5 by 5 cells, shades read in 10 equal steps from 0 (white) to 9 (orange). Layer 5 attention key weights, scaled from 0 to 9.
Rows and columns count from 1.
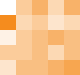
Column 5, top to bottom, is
6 3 5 5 7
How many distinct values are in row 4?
3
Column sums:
16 20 25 20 26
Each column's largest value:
9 5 6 6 7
